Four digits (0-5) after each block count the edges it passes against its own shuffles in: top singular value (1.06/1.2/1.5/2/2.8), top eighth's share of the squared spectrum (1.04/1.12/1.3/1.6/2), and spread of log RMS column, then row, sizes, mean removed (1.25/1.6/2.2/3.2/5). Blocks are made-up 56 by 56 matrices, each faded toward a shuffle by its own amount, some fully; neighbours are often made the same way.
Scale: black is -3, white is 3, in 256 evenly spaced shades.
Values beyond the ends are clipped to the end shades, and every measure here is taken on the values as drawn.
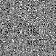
3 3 1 1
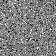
1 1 0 0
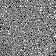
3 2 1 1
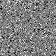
2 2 0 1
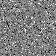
0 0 0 0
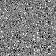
3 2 0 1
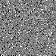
3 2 1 1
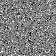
2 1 0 0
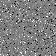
1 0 0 0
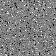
1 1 0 0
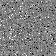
1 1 0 0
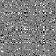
4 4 2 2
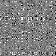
4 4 2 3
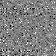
3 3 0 2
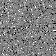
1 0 0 0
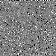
3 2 0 1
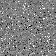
1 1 0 1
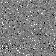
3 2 1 0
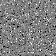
1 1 1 0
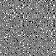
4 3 2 2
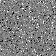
1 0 0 0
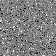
1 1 0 0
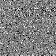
0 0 0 2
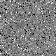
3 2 0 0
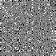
4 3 2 2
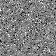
0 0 0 0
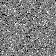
0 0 0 0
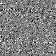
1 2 0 2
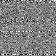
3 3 0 3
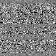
1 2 0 4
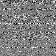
2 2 0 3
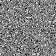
0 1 0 1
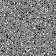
0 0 0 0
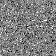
0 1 0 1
